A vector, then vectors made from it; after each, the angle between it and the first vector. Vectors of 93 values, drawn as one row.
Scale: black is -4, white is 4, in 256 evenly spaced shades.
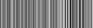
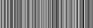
orthogonal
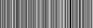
nearly parallel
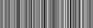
partly aligned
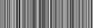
partly aligned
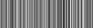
nearly opposite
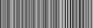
nearly parallel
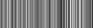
nearly opposite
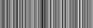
partly aligned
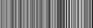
nearly opposite
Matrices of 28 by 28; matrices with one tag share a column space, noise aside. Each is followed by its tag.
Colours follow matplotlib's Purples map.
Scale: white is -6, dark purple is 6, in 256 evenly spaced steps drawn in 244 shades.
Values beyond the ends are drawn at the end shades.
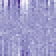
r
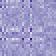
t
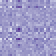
t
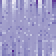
r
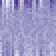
r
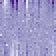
r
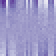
r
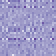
t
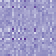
t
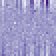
r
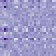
t
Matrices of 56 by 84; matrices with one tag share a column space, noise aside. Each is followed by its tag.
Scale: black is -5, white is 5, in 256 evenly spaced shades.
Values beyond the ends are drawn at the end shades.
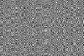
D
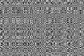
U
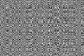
D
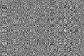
D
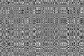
U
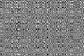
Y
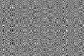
D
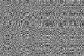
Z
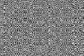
D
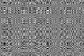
U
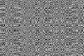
D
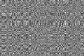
Z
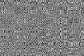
U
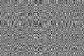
Z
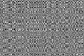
Y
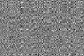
Y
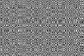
D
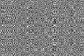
D
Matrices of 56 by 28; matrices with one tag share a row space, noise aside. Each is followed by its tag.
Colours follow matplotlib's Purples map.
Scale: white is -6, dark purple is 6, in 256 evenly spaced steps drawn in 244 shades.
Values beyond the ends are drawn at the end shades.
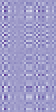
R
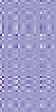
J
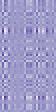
R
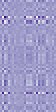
R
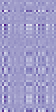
R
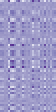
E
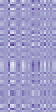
E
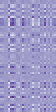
E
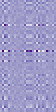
R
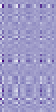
J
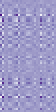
J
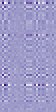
R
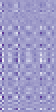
J
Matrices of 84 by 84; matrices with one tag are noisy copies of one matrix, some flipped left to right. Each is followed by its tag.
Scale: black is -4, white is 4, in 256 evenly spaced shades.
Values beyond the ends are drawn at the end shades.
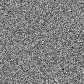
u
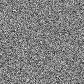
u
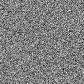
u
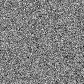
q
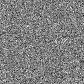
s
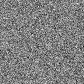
q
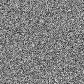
u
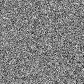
q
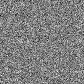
s
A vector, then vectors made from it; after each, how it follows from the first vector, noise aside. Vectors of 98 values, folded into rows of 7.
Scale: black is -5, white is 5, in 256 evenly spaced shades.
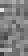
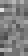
copied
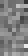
reversed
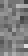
reversed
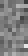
reversed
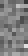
reversed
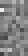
copied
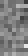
reversed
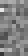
copied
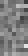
reversed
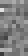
copied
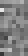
copied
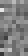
copied
